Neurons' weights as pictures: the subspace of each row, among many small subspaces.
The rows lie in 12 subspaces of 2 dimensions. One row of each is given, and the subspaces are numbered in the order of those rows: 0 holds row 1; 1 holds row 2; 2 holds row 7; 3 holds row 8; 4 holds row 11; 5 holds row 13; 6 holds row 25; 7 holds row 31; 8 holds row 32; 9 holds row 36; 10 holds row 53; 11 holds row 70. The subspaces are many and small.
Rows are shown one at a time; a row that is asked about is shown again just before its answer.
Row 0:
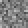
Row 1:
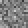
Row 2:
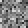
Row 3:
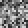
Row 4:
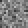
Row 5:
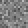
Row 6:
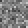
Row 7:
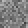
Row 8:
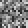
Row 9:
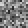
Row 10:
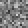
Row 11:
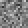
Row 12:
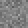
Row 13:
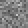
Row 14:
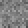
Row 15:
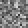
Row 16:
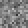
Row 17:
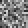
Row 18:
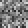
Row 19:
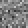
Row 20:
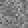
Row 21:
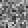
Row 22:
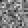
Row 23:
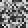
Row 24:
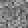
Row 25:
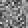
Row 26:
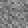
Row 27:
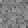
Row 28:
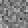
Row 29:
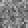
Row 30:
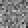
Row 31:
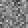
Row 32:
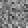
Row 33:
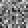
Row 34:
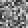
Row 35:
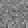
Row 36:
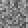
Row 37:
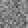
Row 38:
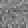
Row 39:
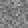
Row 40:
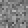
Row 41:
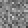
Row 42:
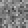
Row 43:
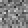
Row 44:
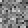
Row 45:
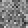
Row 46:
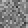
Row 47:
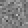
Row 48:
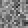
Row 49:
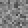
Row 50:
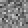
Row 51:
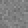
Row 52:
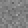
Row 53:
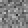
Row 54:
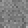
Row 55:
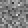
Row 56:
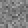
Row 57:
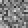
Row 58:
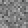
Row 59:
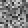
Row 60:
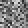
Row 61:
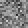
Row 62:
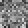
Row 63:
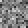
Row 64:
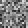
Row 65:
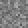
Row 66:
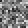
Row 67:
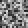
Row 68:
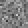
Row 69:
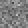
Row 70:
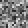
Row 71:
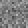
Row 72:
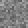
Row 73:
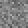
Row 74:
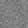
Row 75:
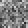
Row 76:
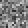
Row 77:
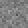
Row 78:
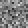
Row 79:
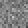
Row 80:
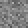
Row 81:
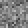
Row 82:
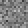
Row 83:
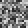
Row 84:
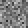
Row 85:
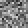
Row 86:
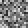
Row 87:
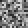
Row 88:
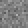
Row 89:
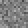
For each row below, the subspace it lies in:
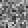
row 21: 11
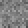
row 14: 3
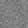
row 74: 5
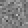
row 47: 10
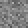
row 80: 8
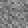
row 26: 8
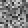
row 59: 6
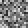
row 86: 0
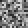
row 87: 4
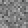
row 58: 0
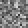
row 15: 9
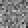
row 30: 6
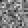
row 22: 4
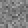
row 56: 6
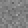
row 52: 7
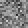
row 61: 5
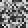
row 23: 3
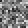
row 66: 1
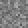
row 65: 9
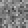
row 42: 2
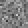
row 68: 10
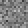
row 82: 10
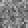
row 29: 2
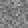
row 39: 7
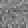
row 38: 5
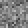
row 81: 11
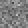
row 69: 7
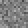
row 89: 0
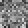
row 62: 3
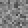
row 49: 9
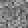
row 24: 11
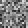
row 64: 6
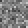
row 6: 1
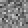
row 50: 10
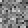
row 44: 1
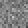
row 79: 8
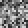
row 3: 2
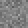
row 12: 6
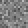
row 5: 0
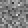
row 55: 7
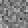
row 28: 4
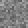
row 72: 9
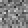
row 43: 10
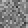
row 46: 2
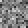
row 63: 1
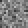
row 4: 4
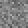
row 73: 8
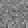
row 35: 6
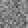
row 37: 2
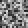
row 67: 4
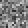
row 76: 11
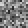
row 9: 9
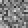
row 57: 0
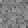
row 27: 1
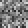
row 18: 3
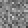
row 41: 8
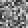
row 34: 11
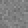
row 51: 0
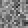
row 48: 3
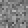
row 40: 11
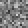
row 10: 9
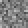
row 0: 4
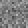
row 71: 7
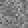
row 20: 5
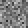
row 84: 6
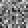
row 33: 7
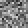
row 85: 5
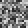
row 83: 1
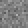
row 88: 10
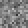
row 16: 2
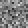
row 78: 7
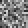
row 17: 0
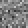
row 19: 5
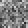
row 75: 2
